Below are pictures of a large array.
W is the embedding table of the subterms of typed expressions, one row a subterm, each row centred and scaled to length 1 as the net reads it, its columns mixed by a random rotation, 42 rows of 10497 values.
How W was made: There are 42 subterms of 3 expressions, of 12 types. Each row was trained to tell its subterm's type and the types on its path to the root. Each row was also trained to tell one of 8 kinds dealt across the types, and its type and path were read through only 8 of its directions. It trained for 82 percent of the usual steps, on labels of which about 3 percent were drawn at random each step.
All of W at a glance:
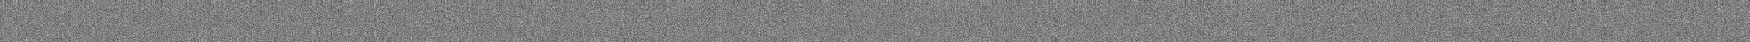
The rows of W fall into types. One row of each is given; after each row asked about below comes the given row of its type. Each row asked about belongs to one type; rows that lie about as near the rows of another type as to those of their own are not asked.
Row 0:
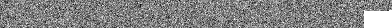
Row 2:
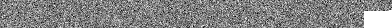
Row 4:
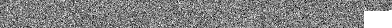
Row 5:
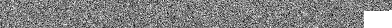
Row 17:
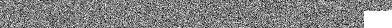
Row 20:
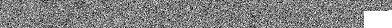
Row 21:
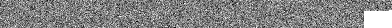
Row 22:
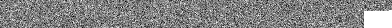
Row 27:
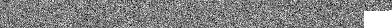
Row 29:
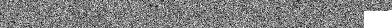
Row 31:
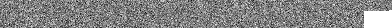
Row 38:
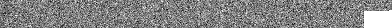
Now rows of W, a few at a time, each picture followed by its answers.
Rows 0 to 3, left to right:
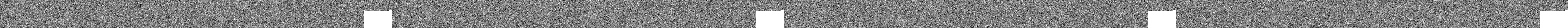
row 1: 0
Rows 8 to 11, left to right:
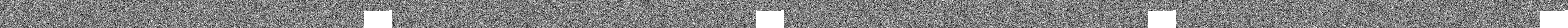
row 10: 0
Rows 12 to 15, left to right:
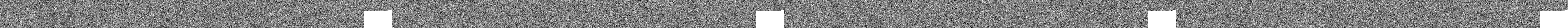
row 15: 17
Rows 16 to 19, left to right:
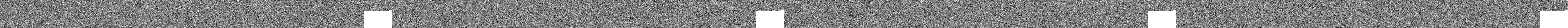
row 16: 2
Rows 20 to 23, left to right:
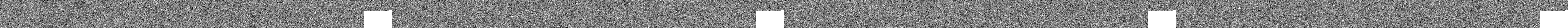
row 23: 5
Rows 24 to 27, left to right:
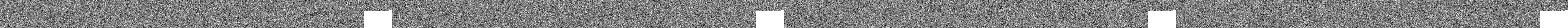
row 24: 17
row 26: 21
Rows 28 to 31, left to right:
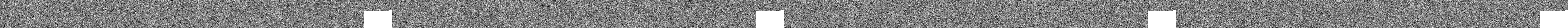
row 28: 0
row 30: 27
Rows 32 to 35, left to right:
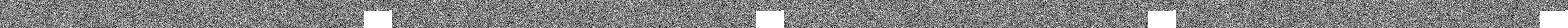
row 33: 27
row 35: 5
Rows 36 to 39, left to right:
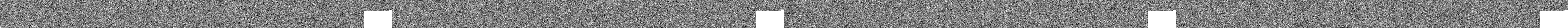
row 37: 17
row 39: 21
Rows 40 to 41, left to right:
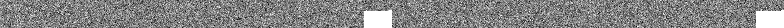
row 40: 17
